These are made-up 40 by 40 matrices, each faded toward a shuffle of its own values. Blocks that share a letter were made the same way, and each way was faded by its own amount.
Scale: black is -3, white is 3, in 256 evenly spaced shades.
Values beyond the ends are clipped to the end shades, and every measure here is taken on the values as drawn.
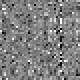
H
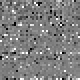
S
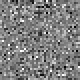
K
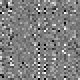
H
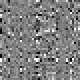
H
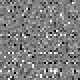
S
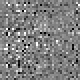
H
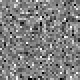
K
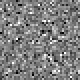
K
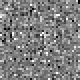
K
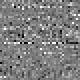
S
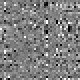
H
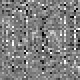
H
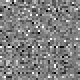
S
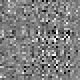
H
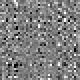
H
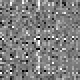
H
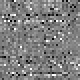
S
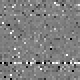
S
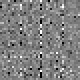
H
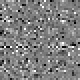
S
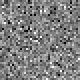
K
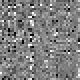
H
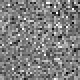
K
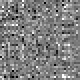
H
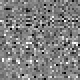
S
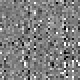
H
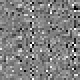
H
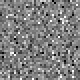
K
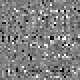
S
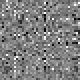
H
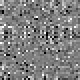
S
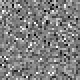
K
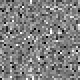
K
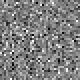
K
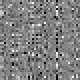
H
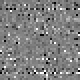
S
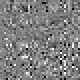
H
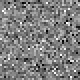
K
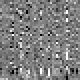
H
